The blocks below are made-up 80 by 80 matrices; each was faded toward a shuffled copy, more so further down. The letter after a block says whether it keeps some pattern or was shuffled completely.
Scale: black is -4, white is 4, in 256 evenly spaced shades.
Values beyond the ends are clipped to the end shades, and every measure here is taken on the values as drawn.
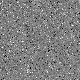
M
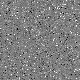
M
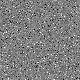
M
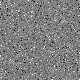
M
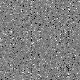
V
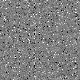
V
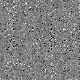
V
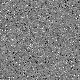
M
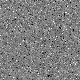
M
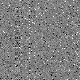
V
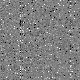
V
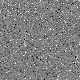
M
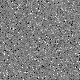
M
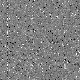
V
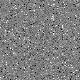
V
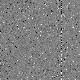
V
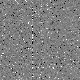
V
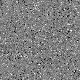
M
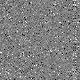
V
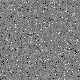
M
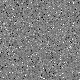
M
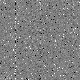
V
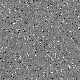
M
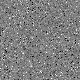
M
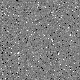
V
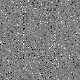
V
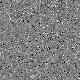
V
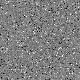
M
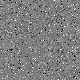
V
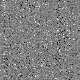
V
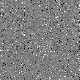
V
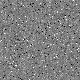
M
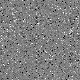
V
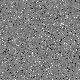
M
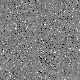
V
